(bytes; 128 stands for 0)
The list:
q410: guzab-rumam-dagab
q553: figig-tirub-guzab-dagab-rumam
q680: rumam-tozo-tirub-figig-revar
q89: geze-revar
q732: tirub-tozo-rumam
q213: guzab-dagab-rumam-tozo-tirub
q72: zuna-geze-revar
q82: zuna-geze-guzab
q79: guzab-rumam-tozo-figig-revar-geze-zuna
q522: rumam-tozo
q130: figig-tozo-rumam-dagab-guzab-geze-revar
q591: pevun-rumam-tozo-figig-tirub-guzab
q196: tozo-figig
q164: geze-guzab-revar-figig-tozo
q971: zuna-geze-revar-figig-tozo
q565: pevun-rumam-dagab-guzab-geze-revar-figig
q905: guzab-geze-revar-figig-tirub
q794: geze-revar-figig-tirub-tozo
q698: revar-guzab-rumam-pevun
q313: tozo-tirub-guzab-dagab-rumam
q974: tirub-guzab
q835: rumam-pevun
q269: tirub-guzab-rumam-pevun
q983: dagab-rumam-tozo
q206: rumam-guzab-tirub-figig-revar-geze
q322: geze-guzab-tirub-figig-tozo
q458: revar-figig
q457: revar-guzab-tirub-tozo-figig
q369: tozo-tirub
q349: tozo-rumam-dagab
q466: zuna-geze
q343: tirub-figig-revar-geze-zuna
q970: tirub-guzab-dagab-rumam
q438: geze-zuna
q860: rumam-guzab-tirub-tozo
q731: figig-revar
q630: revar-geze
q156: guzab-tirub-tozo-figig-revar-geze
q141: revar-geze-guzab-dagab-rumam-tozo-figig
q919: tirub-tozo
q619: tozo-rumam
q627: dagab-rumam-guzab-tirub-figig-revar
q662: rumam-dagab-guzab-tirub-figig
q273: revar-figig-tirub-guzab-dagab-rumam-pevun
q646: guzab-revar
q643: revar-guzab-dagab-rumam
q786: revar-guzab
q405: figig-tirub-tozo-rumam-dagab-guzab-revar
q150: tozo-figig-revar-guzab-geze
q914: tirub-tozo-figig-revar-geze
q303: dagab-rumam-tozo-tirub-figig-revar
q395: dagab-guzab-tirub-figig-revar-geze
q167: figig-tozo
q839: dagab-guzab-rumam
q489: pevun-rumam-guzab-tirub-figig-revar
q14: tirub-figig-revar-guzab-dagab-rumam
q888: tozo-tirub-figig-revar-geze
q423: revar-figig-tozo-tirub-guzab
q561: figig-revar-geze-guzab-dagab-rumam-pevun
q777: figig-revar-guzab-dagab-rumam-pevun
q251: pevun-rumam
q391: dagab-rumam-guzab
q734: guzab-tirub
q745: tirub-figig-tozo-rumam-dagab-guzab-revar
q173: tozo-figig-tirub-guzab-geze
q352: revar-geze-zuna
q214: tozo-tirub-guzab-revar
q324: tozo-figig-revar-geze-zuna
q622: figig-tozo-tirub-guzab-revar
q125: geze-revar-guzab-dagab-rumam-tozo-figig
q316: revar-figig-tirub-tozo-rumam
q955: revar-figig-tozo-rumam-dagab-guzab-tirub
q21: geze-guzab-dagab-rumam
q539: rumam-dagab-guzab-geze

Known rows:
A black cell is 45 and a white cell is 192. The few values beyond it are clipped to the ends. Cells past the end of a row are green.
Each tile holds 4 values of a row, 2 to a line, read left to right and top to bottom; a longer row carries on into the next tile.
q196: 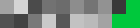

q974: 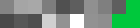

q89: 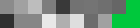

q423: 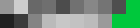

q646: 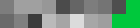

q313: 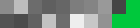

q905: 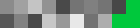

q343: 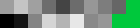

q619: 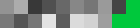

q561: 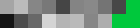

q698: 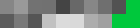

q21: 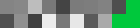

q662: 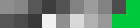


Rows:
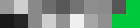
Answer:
q914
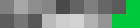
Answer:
q786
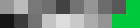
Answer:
q273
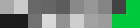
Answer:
q405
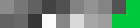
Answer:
q539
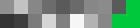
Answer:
q919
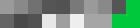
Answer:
q206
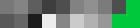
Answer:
q391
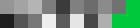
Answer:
q438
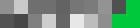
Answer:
q369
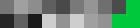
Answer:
q395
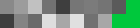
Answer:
q125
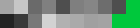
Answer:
q731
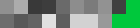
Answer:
q349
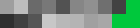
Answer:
q777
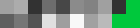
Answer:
q591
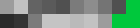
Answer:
q955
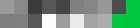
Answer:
q835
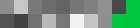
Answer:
q214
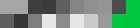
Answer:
q680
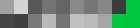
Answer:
q150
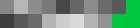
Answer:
q457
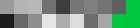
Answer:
q794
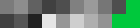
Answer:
q627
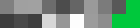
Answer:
q970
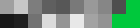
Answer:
q745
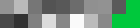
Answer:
q732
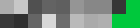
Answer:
q130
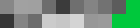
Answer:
q141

